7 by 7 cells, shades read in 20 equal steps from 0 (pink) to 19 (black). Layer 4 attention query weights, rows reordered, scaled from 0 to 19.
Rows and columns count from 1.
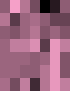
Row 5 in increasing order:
1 7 7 7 7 8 9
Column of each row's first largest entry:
5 2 2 5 7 7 4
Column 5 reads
19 8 9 12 7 5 5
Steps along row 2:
up down down up up same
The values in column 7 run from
4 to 11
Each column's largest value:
8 12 8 14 19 16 11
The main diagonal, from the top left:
8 12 7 2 7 1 4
